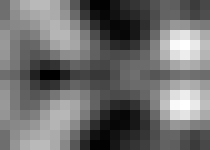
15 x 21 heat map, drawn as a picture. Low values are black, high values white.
It is mirror symmetric from top to bottom. The values follow a bell shape. The texture is blotchy.
